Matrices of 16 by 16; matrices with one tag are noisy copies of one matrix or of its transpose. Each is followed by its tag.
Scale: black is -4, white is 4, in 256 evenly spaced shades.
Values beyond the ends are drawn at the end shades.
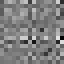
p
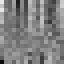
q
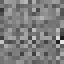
p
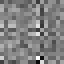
p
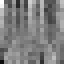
q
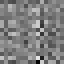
p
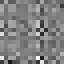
p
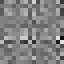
p
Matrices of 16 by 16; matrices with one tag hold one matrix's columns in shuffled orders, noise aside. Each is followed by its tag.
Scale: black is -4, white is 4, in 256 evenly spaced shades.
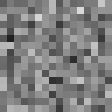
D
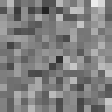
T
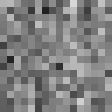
T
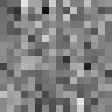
T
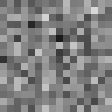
D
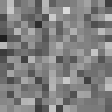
D
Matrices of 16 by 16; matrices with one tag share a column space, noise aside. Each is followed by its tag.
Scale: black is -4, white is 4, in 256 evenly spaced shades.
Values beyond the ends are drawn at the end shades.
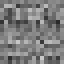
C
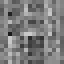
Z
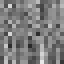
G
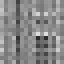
Z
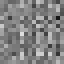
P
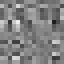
C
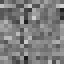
C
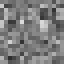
C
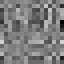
C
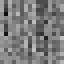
Z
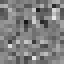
C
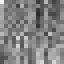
G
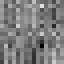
G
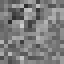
C
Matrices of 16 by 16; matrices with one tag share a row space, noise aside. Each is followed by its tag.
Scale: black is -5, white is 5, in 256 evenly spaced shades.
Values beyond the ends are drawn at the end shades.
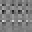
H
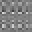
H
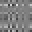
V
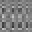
H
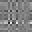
V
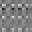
H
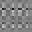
H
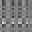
H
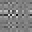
V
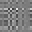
V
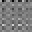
H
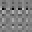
H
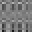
H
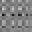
H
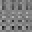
H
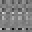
H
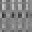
H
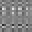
H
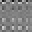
H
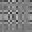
V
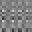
H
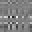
V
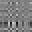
V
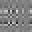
V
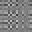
V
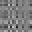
V
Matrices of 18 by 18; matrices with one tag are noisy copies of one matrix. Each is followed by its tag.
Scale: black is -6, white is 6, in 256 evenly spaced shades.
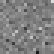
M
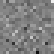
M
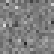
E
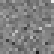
M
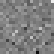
M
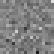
M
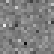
E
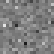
E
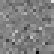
M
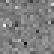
E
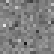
E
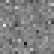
E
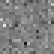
E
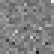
M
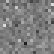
E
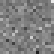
M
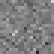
M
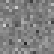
E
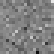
M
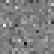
E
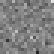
M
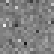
E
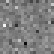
E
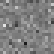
E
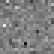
E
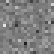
E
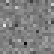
E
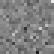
M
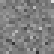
M
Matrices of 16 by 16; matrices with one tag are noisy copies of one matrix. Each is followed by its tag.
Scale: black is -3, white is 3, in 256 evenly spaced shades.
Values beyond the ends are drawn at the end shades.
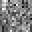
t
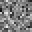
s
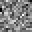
s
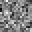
s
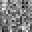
t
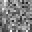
t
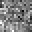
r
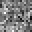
r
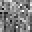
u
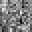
t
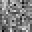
t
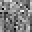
u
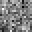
t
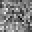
r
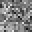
r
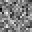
s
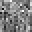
u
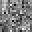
t
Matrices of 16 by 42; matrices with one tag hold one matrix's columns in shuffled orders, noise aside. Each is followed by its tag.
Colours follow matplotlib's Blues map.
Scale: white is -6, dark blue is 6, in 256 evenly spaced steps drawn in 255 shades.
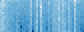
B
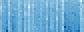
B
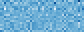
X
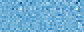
X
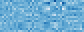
X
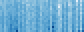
B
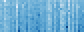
B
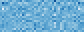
X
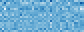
X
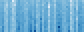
B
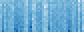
B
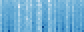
B
